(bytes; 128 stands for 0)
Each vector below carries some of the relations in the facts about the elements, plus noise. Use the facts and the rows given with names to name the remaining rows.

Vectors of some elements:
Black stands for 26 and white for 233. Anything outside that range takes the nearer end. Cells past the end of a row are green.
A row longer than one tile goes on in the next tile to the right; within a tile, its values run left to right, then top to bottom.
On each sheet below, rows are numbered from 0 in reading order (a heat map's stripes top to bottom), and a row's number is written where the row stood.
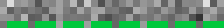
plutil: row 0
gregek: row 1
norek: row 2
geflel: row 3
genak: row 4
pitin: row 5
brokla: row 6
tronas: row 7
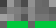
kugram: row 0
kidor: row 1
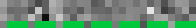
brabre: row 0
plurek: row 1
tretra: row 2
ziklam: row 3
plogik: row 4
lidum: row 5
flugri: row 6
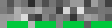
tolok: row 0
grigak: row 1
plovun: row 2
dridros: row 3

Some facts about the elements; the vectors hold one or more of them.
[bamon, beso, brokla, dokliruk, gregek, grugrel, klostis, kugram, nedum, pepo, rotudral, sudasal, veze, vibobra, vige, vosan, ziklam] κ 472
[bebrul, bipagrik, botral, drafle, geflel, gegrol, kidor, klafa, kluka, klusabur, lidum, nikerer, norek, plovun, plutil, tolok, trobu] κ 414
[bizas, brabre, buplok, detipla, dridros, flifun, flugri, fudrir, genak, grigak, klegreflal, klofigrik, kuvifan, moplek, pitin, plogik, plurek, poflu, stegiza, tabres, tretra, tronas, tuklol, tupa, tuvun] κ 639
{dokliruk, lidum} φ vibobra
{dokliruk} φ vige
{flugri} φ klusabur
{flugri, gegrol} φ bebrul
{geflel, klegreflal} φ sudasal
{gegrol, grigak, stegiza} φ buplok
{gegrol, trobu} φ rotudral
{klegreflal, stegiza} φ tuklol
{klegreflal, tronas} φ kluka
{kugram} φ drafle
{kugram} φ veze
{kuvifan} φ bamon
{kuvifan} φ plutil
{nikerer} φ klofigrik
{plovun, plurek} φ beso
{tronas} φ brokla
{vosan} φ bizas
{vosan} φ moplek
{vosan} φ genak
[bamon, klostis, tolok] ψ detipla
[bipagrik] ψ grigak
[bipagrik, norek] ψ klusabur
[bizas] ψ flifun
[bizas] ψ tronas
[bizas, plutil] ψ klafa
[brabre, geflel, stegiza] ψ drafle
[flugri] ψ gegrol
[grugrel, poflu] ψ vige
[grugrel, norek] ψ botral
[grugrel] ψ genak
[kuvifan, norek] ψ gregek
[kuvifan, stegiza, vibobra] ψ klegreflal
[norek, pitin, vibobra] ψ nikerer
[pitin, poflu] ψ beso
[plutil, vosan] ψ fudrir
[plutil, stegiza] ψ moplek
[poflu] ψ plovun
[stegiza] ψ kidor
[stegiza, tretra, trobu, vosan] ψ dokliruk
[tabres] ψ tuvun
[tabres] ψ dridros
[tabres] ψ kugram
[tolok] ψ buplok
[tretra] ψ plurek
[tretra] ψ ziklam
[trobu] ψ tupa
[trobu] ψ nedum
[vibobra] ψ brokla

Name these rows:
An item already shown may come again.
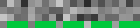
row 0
tabres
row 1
vosan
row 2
sudasal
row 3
grigak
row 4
tuklol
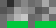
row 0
detipla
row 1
genak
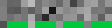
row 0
drafle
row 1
trobu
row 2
tuklol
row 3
vosan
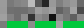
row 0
brabre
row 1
klegreflal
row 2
flugri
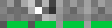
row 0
fudrir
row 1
vibobra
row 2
kuvifan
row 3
kuvifan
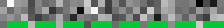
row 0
bizas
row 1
gegrol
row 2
trobu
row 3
vibobra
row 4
nikerer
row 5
plurek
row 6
tretra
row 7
buplok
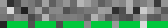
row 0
dokliruk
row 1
vige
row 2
moplek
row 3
kluka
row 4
rotudral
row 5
stegiza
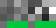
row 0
klusabur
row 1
beso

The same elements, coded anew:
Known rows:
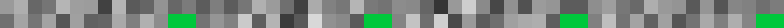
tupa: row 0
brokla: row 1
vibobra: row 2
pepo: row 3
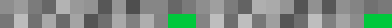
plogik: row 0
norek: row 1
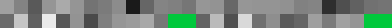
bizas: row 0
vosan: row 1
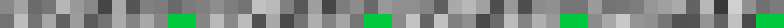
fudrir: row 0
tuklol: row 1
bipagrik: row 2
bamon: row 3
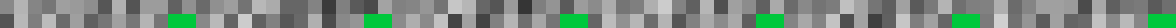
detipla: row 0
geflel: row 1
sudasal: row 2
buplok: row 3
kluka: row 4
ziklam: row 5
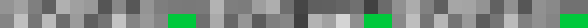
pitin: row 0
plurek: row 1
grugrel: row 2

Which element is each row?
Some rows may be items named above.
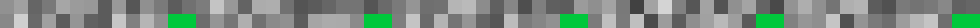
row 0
tretra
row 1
plovun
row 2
stegiza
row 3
vige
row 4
beso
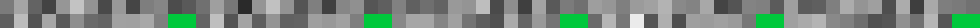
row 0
dokliruk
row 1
lidum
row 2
kuvifan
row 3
genak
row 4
plutil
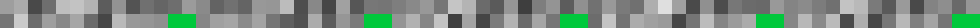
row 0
trobu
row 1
kuvifan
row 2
sudasal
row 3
grigak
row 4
tuklol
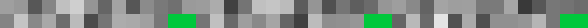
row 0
rotudral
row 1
trobu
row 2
moplek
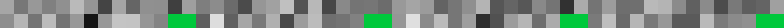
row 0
klusabur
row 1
nikerer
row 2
flugri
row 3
stegiza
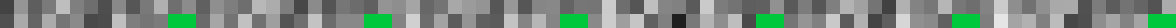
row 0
tronas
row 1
klegreflal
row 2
tretra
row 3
drafle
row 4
brokla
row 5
gegrol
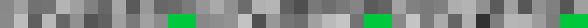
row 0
brabre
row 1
beso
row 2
bebrul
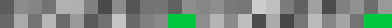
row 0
klegreflal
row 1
tuklol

